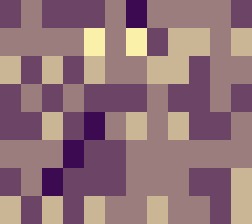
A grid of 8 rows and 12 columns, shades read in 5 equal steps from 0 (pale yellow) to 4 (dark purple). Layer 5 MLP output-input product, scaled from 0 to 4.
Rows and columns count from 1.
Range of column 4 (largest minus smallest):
2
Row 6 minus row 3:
1 -1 1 1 2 1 0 1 1 -1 0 0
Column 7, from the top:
4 0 2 3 1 2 2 2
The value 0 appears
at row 2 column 5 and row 2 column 7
